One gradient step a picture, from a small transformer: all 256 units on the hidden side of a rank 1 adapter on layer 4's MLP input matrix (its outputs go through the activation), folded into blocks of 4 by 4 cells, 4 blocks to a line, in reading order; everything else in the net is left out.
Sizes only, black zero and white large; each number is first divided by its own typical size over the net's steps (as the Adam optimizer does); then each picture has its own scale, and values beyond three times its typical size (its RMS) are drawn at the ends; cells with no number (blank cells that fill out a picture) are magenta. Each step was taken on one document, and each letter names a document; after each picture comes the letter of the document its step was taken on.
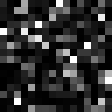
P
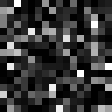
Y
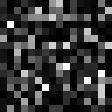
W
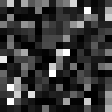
Y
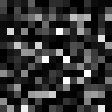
W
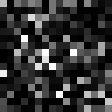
W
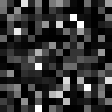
W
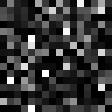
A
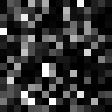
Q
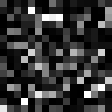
W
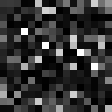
A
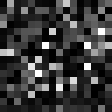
Y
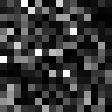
A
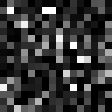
A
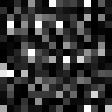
W
